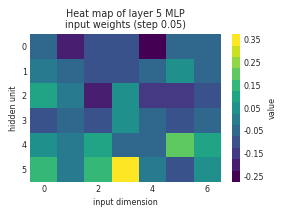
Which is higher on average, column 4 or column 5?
column 5
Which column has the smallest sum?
4
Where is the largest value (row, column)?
5 3
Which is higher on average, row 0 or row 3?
row 3
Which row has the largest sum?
5
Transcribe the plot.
Title: Heat map of layer 5 MLP input weights (step 0.05)
x-axis: input dimension, ticks 0 2 4 6
y-axis: hidden unit, ticks 0 1 2 3 4 5 (0 at the top)
Colour bar: value, ticks -0.25 -0.15 -0.05 0.05 0.15 0.25 0.35
Values, 6 rows of 7:
-0.05 -0.2 -0.1 -0.1 -0.25 -0.05 -0.05
0 -0.05 -0.1 -0.1 -0.05 0.05 -0.05
0.1 0 -0.2 0.05 -0.15 -0.15 -0.1
-0.1 -0.05 -0.1 0.05 -0.05 -0.1 -0.05
0.05 0 0.1 -0.05 -0.05 0.2 0.1
0.15 0 0.15 0.35 0 -0.1 0.05
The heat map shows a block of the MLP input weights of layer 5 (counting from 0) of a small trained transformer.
